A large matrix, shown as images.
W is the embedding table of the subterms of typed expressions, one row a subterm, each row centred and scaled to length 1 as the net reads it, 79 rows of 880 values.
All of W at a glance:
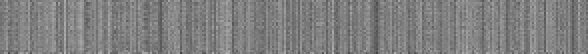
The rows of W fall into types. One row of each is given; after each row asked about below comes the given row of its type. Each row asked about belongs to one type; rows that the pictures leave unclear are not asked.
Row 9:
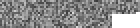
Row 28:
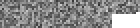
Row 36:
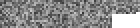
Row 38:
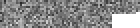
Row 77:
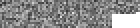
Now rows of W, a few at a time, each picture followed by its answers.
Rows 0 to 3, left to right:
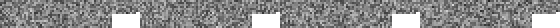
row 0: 36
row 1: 9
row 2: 36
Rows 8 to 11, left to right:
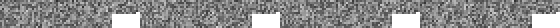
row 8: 28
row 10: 9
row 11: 36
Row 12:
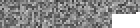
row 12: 28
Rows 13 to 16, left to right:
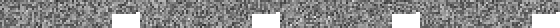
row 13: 28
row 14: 9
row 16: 9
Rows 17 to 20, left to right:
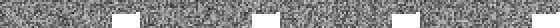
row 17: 36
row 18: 28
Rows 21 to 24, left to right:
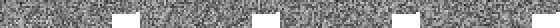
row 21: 38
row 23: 28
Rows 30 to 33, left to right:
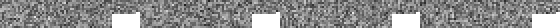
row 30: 77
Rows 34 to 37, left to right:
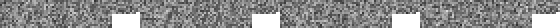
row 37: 77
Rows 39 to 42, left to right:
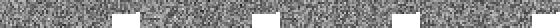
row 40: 38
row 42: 36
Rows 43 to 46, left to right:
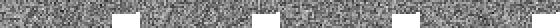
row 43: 38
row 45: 77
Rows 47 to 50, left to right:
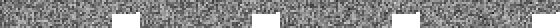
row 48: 9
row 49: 28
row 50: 36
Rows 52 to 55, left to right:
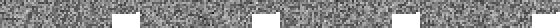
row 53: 36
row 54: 28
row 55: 36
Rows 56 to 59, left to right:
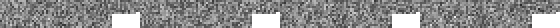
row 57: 9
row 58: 36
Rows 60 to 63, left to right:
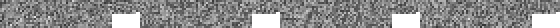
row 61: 9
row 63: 9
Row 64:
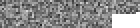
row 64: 77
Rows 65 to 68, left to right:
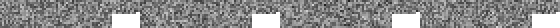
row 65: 9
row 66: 36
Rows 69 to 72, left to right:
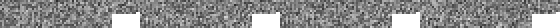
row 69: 28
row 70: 9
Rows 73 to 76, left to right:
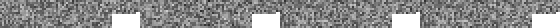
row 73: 9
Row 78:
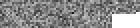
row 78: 36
